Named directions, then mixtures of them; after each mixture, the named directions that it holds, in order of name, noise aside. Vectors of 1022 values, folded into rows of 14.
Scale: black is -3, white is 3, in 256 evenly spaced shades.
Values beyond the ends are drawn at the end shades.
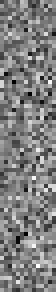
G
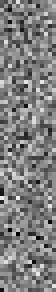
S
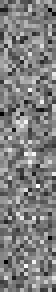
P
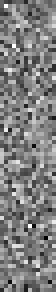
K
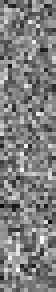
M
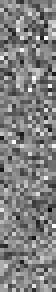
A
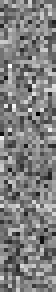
A, M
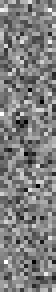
P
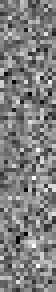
G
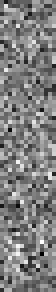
K, M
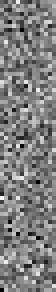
S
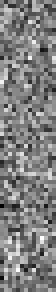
M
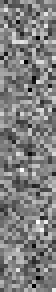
A, M, P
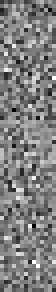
G, K, P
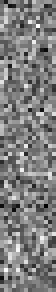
M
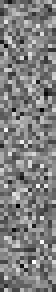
K, M, P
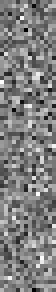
A, G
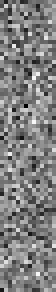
A, K, S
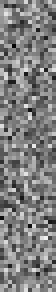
K, M
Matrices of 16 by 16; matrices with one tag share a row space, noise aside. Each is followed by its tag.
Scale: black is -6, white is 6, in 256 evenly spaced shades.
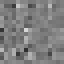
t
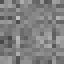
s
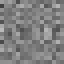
s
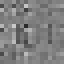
t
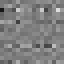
s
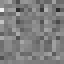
s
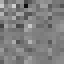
t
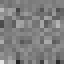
s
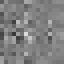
t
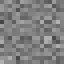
s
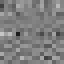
s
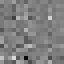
t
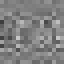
s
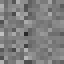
t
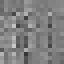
t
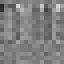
s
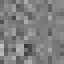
t
